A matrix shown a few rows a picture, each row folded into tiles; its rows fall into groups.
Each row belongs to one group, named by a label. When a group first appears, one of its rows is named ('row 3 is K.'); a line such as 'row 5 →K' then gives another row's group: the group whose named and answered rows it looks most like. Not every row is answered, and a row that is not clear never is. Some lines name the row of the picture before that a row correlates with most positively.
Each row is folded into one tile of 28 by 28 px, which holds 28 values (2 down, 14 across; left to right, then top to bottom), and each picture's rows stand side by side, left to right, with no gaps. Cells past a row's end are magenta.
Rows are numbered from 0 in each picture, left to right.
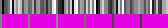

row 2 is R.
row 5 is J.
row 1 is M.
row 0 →R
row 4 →J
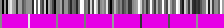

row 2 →M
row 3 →J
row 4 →M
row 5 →J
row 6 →J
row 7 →R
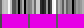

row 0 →J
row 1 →M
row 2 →M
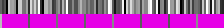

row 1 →J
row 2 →J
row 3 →M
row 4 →R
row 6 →J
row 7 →J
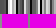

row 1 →R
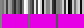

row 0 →M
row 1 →J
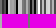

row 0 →R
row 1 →R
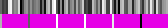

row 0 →R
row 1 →M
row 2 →R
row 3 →R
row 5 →J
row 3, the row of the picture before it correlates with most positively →0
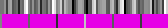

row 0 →M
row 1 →M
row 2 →M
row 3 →R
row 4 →J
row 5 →M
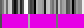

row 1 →R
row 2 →M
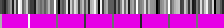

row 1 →R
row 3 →J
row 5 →M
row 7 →J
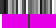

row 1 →M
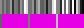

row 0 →M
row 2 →J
